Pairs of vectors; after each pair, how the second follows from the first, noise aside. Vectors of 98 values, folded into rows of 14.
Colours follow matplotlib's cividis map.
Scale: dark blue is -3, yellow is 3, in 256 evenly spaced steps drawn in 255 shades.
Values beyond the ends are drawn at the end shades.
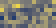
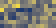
copied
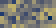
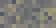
shrunk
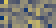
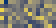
negated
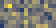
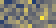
shuffled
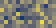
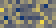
copied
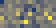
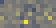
shrunk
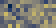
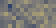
shrunk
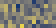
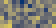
shuffled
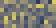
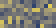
wrapped around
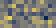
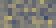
shrunk
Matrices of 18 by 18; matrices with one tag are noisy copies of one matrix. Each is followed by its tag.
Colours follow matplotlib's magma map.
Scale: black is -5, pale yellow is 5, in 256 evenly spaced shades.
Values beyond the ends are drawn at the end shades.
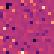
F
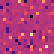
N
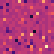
N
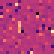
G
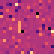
G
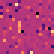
G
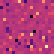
N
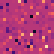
N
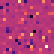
N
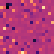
F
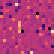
G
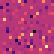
N
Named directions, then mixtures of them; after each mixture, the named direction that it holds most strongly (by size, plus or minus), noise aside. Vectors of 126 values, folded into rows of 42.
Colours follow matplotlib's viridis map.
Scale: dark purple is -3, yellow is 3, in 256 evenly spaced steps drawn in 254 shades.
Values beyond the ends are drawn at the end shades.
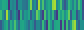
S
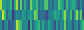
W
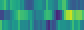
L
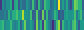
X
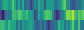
L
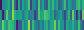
W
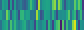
S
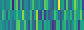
X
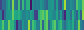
W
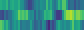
L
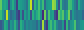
S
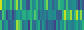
W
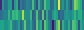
X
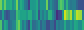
L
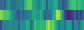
L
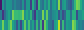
X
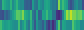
L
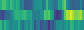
L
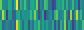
W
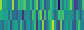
X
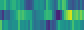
L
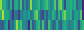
W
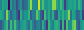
S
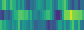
L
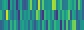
S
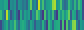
S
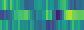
L
